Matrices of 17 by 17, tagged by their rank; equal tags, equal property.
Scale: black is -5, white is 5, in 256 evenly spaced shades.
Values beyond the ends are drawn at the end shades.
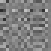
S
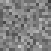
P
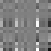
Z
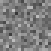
P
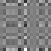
Z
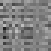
S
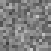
P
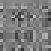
S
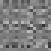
S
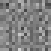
S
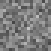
P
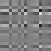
Z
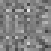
S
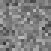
P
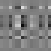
Z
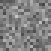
P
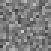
P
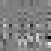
S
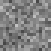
P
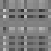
Z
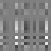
Z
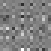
S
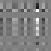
Z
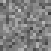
P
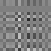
Z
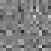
S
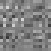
S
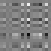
Z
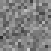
P
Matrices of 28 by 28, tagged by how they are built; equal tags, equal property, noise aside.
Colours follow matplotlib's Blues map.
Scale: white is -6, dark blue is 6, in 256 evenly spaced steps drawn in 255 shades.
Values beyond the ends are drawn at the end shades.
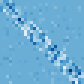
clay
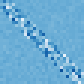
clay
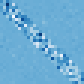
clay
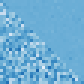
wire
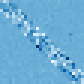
clay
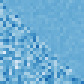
wire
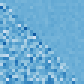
wire
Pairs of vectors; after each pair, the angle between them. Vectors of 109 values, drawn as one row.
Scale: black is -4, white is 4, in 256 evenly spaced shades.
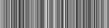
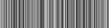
nearly parallel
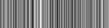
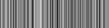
nearly parallel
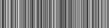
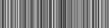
nearly parallel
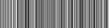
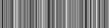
orthogonal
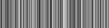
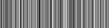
nearly parallel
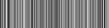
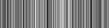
orthogonal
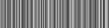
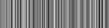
nearly opposite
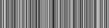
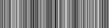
orthogonal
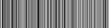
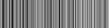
partly aligned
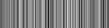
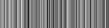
orthogonal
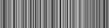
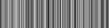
orthogonal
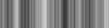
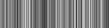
partly opposed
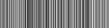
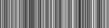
partly aligned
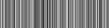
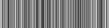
partly aligned
